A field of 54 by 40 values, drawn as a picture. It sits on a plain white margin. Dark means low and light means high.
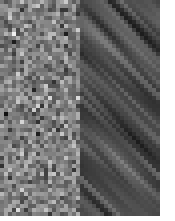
The table splits into one row of 2 panels. Panel 1,1: middling, fine-grained, strong in contrast. Panel 1,2: low, slanting down to the right.
